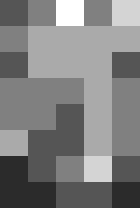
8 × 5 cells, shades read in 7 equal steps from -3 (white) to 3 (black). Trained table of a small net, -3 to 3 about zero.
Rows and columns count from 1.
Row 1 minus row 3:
0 1 -2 1 -3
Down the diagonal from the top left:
1 -1 -1 -1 0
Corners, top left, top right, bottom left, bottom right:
1 -2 2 2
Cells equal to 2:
4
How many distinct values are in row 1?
4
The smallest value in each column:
-1 -1 -3 -2 -2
